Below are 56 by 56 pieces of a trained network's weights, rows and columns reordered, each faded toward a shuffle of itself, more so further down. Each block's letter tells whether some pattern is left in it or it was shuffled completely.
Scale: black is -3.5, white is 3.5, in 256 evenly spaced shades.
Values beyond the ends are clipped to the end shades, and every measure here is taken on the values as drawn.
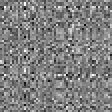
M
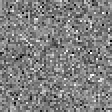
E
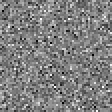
E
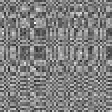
M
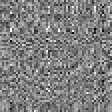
M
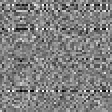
M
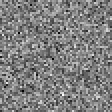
E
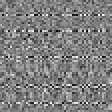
M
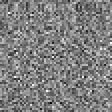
M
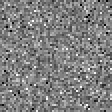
E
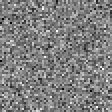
E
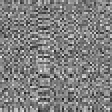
M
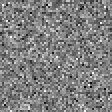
E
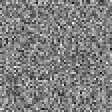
M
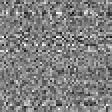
M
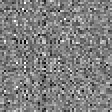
M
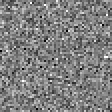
E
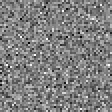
E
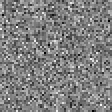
E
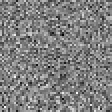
M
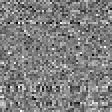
M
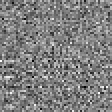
M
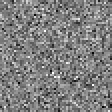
E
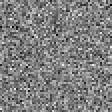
E
